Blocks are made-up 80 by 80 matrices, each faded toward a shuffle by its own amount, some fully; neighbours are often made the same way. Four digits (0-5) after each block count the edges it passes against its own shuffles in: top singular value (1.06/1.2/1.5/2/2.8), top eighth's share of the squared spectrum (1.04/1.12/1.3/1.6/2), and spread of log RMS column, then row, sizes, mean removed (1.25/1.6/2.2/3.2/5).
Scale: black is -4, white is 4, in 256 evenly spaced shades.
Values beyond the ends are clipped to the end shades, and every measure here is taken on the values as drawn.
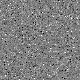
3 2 1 0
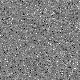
2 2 0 0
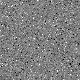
2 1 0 0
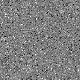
3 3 1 1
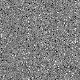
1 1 2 0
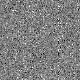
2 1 2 0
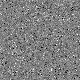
0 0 0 0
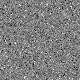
0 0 0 0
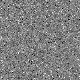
0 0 1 0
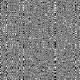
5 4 3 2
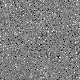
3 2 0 0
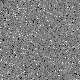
1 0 0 0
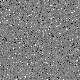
0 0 0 0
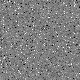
0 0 0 0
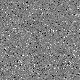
0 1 0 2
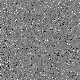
1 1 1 0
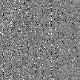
3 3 2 0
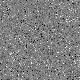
0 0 0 0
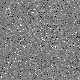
1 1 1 0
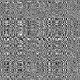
5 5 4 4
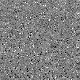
3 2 1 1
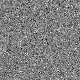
0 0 0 0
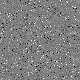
1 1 0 0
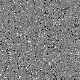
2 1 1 0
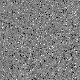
2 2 2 0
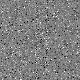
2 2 1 0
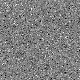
2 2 0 0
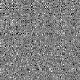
4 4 2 2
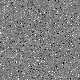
0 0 0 0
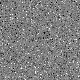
1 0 0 0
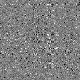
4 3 1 2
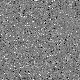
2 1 0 0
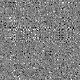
4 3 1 2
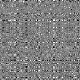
4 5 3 3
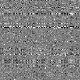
4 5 2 3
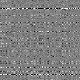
5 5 2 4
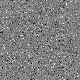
3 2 0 1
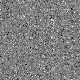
3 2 1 0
